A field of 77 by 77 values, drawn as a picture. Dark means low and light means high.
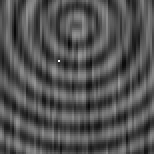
Slope: none. Lone odd cells: 1, higher than its neighbours. Rings: centred on the top middle. Average level on the scale: 30%.
